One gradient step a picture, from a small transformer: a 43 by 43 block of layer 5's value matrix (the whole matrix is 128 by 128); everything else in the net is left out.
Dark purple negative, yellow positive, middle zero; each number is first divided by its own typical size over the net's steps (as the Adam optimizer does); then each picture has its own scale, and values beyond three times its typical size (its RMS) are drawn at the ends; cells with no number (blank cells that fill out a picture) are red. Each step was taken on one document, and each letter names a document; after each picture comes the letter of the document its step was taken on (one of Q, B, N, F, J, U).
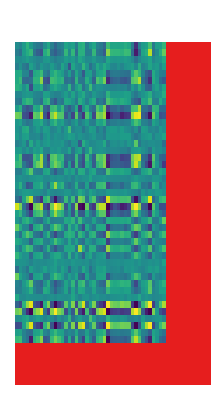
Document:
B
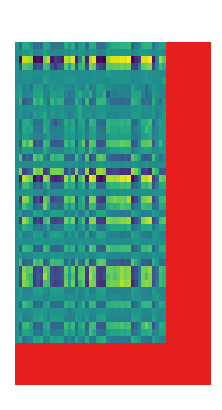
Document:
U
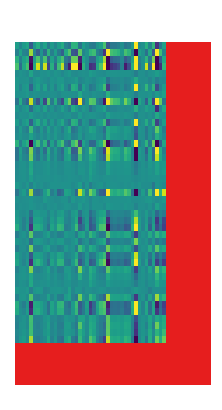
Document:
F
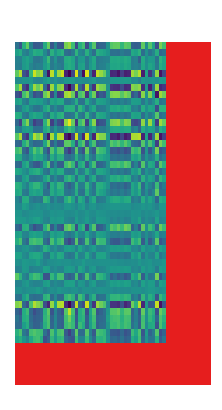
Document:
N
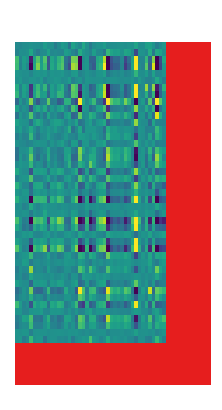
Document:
F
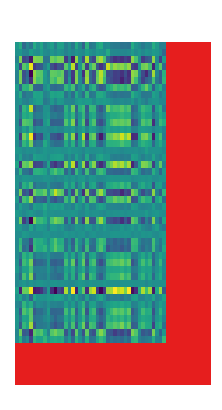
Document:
U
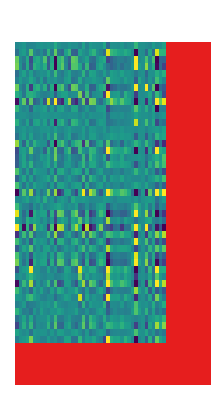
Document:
F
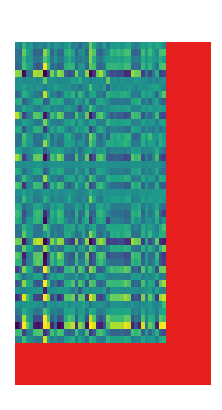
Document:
N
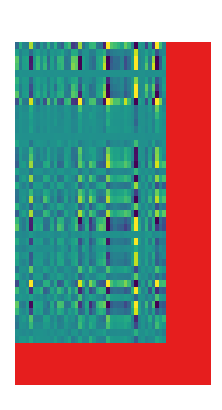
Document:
F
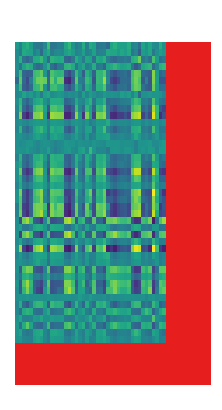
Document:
B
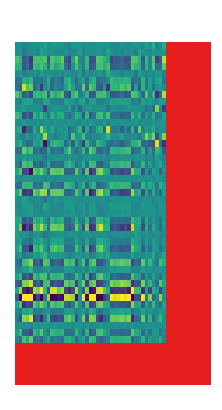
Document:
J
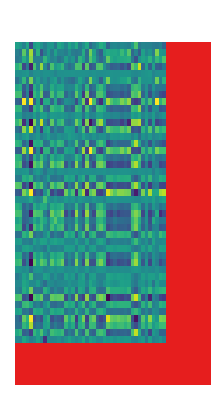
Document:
B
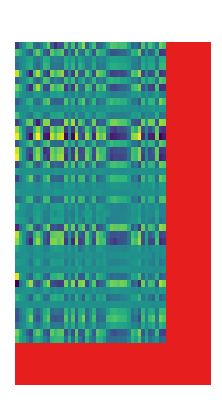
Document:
N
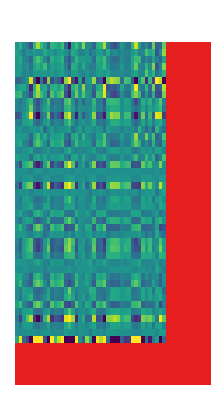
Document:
J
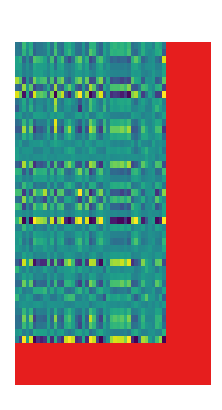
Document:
J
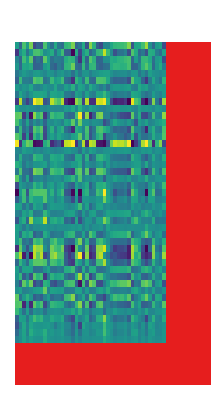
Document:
U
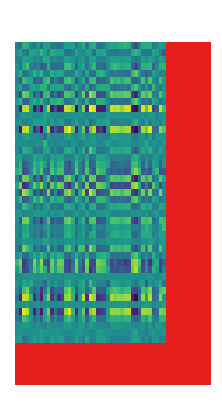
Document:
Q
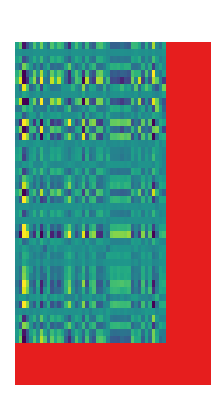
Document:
J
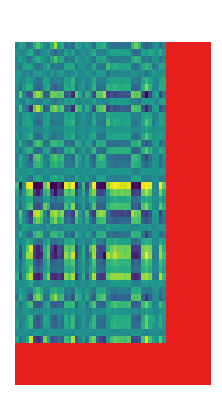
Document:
U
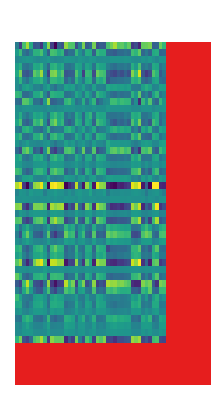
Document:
B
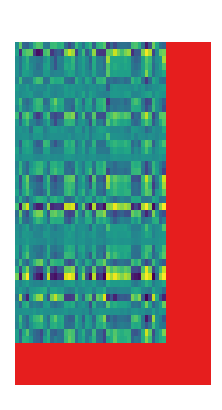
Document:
U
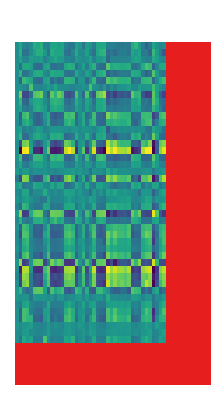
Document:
U
